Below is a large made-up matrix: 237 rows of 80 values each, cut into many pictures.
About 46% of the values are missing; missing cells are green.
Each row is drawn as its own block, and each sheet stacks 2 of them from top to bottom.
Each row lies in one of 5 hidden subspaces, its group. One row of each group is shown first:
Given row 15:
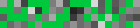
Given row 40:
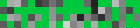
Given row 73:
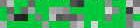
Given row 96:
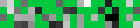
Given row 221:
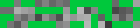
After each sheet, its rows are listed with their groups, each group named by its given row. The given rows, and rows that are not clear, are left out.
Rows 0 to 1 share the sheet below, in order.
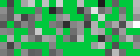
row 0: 40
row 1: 40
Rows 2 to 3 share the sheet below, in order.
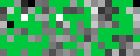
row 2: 96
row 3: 221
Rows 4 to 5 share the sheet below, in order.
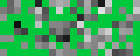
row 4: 40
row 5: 15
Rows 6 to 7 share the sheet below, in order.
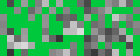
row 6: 96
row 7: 73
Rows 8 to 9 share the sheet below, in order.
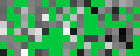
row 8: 40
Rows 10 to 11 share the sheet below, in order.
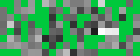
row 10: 15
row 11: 15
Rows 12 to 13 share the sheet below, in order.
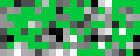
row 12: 15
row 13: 40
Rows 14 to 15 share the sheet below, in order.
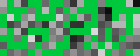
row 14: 96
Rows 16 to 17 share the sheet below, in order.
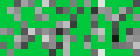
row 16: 15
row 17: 221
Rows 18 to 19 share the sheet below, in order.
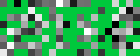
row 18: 221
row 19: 96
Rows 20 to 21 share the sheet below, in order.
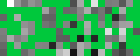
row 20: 96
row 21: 15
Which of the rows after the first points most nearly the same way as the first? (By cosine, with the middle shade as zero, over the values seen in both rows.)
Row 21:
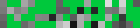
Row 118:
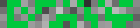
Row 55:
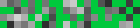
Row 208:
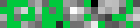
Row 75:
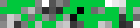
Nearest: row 75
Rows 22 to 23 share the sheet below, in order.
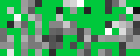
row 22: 73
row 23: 15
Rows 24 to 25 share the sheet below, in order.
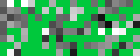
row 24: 15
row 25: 15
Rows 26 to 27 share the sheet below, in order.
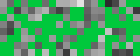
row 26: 73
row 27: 96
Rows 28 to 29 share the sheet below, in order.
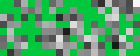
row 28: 96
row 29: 96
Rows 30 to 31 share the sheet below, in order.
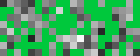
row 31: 15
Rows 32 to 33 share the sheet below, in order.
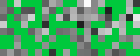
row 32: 96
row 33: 15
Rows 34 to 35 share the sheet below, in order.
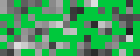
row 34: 15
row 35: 73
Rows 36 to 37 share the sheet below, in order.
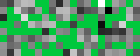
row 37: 15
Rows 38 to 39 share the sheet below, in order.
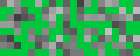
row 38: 73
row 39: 73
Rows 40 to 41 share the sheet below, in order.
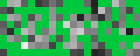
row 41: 73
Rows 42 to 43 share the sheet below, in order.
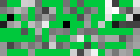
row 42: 96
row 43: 15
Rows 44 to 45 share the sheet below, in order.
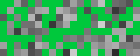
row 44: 221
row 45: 221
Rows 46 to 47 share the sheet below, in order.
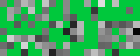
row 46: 15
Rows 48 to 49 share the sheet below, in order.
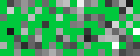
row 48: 73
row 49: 96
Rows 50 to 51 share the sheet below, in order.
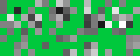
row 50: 221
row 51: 15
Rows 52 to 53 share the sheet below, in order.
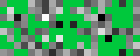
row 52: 40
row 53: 221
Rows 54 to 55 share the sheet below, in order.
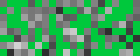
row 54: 221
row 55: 73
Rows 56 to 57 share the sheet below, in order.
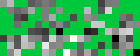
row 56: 73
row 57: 40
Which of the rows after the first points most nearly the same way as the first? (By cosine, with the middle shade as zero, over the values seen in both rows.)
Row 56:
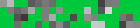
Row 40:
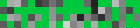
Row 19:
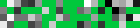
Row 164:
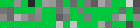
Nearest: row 19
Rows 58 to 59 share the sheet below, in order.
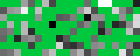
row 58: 15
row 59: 221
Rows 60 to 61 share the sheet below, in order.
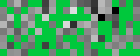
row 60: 40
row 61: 40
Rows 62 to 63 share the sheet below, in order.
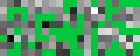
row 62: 40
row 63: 73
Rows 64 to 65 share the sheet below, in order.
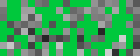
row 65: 221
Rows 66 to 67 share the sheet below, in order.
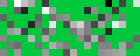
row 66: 15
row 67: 15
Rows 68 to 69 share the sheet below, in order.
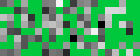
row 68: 221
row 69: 40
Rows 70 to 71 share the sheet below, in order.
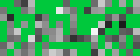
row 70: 221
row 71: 15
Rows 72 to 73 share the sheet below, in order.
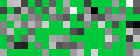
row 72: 40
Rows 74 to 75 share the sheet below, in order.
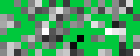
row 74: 73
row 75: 15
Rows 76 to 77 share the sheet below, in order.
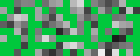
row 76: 73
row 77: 221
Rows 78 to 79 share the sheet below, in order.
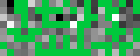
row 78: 96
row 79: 221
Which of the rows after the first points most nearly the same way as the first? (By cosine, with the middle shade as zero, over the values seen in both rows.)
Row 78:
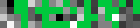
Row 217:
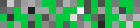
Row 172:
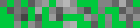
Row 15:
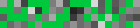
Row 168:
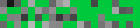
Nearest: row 168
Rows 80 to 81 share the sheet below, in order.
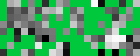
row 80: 15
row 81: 221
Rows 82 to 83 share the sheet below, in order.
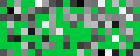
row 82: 73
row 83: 221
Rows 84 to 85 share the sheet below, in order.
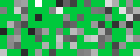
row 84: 73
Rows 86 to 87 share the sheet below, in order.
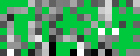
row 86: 96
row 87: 15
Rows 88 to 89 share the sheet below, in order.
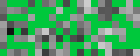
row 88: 96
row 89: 15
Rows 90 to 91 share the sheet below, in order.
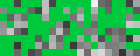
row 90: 40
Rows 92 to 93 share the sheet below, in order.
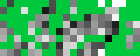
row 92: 15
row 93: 221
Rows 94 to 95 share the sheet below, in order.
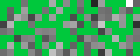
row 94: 40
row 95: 221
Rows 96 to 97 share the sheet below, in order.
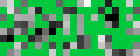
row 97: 40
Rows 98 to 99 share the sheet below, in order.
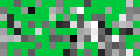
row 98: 15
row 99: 40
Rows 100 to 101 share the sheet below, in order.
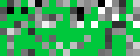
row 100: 40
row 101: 96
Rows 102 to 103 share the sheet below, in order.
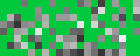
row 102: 40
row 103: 73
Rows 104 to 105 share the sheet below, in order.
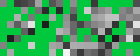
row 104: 15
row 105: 96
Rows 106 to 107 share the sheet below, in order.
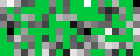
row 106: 96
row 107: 96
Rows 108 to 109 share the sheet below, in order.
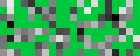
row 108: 96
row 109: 73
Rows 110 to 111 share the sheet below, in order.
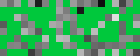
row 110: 40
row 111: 15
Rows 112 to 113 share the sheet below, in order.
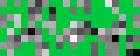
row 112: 40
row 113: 40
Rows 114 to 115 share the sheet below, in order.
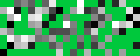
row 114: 73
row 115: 96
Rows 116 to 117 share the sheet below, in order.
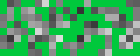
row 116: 15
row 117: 73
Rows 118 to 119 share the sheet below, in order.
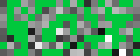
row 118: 96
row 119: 221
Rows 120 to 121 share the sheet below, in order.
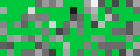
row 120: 15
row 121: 221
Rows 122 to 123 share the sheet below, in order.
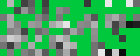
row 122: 40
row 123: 221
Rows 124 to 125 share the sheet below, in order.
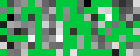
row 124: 96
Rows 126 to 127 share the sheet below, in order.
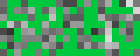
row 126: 73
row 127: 96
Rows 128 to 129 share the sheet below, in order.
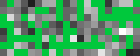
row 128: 96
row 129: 40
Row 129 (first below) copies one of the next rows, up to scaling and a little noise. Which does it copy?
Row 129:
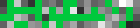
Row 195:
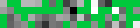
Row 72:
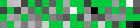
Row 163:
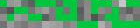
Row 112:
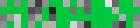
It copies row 163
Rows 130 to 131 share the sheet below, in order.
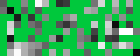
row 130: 73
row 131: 40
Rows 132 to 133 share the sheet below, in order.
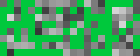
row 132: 221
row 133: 73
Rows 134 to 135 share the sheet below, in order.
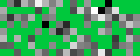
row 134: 40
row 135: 221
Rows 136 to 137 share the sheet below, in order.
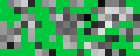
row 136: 221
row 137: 221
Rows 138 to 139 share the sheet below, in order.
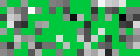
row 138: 15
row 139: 221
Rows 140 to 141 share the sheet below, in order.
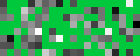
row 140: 40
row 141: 73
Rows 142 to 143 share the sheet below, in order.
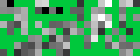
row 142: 15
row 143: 40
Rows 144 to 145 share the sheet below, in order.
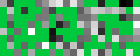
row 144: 40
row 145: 40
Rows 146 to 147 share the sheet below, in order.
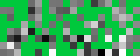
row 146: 15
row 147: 221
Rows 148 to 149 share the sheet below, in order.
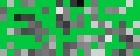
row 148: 73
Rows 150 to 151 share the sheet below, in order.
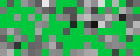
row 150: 15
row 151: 73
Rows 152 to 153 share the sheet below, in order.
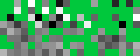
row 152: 221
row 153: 96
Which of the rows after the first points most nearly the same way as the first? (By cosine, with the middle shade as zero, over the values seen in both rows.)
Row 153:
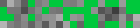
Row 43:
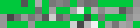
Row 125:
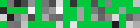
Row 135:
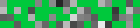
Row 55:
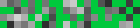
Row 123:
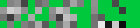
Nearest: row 135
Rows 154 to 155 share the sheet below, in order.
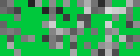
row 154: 221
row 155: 221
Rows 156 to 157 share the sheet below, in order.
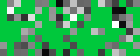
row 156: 221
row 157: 40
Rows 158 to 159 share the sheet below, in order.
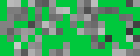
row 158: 15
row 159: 73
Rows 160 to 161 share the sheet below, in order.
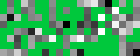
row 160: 40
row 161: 40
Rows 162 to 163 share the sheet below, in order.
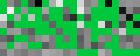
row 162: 73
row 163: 40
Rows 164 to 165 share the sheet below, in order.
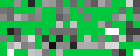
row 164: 40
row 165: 15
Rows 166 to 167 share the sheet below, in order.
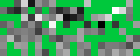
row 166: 221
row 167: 73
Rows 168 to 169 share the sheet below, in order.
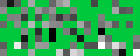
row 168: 96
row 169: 40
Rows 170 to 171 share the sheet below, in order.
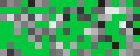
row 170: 221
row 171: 96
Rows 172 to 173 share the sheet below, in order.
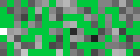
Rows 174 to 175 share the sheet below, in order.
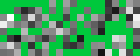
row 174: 96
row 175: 221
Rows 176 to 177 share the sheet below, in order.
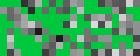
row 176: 15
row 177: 73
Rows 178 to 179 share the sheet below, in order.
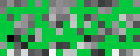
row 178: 15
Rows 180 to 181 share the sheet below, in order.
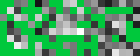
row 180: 73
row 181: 73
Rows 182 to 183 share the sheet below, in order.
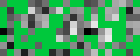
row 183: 96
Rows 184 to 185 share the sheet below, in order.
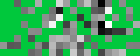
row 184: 221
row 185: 15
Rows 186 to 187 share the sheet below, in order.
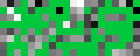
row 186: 73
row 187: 73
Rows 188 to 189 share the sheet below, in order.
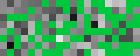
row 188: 15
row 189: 221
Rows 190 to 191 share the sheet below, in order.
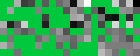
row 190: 96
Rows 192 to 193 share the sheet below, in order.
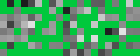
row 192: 15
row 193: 40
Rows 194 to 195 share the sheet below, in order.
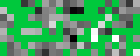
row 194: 15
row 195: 40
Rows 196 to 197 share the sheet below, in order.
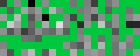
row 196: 40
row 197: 15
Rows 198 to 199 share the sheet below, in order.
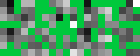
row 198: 96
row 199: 96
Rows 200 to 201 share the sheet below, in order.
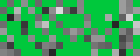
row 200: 96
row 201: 221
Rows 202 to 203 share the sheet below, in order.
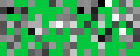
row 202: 40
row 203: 40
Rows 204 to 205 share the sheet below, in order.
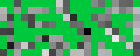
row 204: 40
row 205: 96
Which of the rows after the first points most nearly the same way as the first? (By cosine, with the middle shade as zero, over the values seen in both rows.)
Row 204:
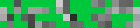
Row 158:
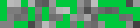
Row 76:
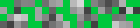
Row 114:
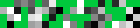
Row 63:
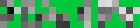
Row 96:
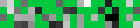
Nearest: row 63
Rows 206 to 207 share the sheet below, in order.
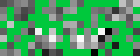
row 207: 40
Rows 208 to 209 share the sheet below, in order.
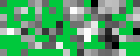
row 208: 15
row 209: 96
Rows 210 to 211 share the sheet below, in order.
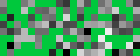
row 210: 96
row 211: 96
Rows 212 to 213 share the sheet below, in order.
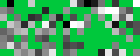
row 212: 96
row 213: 221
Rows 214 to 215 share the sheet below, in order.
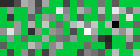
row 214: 96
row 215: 96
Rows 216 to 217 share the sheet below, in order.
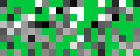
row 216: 40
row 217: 15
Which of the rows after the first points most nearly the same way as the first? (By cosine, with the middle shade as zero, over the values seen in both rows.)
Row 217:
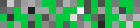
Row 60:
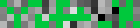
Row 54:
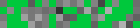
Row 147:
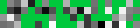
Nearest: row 60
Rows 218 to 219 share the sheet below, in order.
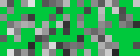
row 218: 96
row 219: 73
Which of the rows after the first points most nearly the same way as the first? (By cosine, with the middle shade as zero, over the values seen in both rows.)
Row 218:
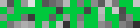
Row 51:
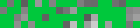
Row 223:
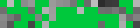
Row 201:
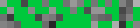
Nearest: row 51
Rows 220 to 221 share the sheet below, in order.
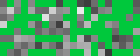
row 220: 40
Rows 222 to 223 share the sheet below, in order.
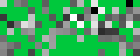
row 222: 40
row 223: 15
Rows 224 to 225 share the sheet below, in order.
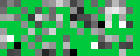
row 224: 221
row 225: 40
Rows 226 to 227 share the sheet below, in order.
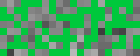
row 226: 40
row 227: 15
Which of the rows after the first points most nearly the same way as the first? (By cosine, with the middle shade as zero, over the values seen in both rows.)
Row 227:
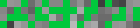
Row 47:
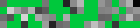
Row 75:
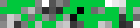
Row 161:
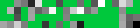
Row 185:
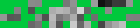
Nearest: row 185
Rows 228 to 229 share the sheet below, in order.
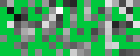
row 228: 73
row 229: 96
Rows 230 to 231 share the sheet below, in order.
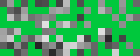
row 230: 40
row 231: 221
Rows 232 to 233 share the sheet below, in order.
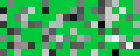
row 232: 221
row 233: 96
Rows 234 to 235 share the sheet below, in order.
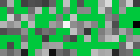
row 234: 40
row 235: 96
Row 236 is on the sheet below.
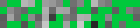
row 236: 15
